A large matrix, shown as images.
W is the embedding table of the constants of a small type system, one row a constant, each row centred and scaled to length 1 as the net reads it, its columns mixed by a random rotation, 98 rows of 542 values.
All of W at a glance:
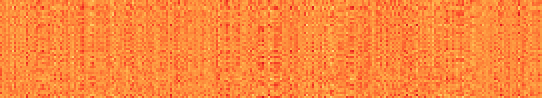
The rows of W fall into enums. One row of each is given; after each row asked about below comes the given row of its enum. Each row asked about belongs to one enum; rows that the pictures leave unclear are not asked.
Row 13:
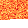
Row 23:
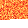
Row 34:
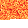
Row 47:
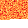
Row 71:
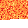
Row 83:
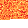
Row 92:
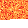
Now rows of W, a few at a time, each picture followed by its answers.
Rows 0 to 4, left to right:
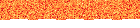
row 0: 71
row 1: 13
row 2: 71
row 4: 13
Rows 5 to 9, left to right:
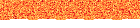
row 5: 23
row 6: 47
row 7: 47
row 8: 47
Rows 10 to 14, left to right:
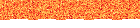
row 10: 23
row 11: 92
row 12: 23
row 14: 13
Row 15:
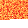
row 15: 23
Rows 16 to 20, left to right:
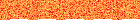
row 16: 71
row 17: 83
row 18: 23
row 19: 47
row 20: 92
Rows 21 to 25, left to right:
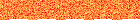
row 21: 23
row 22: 47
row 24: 13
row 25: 13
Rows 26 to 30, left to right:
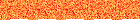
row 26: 71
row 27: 34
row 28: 34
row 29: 23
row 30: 23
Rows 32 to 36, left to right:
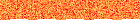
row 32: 13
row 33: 23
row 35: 92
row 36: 47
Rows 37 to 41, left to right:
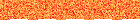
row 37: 23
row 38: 13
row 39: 34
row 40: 34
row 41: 23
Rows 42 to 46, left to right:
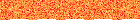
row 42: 92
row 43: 47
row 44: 23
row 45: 34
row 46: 92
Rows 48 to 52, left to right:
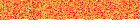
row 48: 23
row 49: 92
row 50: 47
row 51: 47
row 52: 13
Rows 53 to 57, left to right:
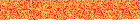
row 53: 34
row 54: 92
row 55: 71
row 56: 34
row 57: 34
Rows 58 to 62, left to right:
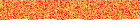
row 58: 23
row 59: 13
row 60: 92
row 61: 23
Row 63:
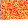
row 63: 34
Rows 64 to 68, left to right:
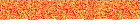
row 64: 34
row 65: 23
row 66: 34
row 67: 83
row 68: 34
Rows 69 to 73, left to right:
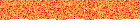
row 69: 71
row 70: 47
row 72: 92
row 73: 47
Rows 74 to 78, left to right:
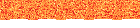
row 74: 92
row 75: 71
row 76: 34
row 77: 83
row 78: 83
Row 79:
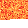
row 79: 92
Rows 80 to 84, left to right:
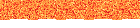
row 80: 23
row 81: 71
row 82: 34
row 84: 34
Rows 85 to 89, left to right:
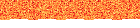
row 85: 47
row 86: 92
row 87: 47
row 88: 47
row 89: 13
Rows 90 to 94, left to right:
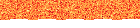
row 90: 13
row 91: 83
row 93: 71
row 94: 13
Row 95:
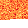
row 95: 13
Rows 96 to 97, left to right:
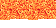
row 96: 34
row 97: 34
